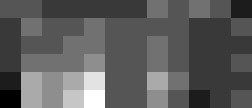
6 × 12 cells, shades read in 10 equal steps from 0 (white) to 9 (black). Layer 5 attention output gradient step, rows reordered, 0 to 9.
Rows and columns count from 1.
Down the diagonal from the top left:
6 5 6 5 1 6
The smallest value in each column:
6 3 4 2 0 6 6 3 5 5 6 6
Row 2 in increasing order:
5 5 6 6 6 6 6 6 6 7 7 7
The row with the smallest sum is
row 5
